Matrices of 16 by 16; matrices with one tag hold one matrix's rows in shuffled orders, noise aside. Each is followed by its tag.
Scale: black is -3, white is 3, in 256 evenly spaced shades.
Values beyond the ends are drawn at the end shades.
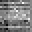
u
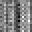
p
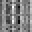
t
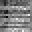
u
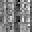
p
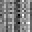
p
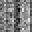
p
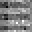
u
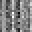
t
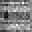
u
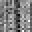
p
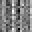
t
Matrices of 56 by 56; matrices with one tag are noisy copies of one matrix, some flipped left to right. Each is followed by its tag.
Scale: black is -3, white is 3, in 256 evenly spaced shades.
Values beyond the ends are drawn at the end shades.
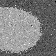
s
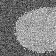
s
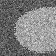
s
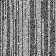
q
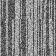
q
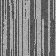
q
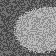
s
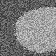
s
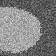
s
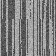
q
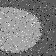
s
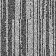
q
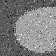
s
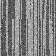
q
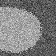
s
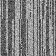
q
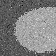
s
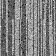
q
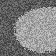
s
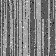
q
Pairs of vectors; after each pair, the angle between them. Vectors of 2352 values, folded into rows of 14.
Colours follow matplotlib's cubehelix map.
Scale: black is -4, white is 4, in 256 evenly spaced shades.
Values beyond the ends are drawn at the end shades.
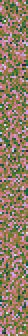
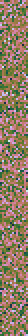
orthogonal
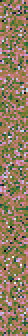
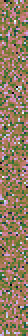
orthogonal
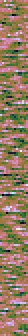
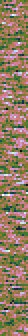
nearly opposite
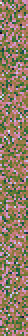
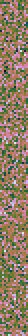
orthogonal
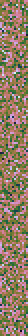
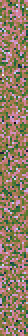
nearly parallel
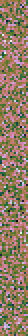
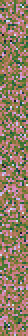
nearly opposite
